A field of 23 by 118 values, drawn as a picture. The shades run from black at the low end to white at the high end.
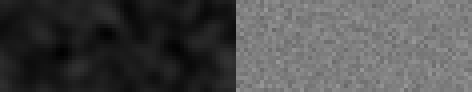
It is made of 1 by 2 panels. Panel 1,1: very low, blotchy, faint in contrast. Panel 1,2: middling, fine-grained, faint in contrast.
